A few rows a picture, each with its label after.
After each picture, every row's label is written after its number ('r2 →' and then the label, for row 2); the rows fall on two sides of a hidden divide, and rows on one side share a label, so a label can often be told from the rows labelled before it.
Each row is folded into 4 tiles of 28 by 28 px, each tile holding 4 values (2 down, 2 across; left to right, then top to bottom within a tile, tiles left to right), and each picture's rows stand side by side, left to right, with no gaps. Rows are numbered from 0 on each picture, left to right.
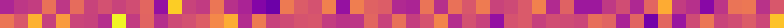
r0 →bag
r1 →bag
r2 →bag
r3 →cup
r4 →cup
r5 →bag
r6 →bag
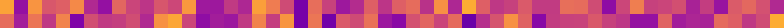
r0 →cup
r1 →cup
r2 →cup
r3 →bag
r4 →cup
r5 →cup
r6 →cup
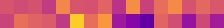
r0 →bag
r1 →cup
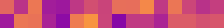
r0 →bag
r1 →cup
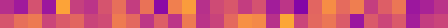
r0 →bag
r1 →bag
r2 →bag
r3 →cup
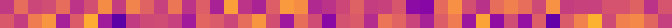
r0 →bag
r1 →cup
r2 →bag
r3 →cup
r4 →bag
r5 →bag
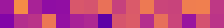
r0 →cup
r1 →cup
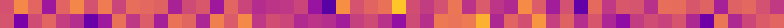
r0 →cup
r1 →cup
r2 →cup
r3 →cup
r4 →bag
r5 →bag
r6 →cup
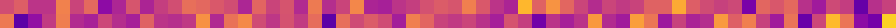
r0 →cup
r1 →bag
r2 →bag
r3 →bag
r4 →cup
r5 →bag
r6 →cup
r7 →cup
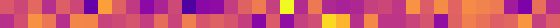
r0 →bag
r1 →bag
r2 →cup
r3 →bag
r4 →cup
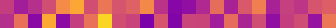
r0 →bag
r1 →cup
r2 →cup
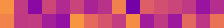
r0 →bag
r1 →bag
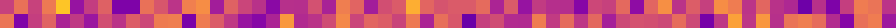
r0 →cup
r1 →cup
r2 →cup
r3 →bag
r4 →cup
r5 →bag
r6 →cup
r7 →bag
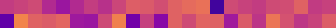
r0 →cup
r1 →cup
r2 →cup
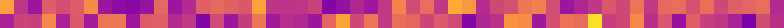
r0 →cup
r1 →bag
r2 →cup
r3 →bag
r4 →cup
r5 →bag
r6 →cup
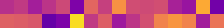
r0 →bag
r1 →cup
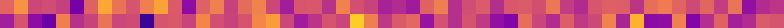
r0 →cup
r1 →cup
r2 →cup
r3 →bag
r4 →bag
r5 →bag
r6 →cup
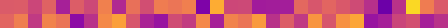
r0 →cup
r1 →bag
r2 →bag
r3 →bag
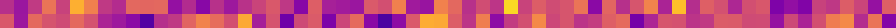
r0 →bag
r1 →cup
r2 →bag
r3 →bag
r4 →bag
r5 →cup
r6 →cup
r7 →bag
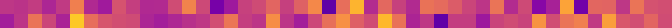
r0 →bag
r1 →cup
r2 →cup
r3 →cup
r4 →cup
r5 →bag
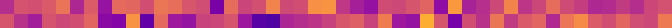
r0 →cup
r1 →cup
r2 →cup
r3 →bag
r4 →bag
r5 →bag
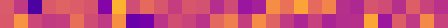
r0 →bag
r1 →cup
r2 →bag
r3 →bag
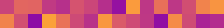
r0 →cup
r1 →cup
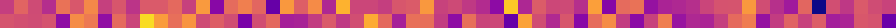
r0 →bag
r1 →bag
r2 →cup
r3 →bag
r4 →bag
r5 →cup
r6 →cup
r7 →bag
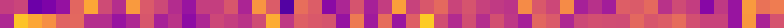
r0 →bag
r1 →cup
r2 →cup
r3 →bag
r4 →cup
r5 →bag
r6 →bag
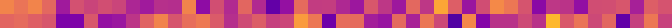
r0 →cup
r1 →bag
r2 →bag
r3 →bag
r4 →cup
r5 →bag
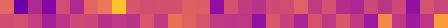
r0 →bag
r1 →cup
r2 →cup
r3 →cup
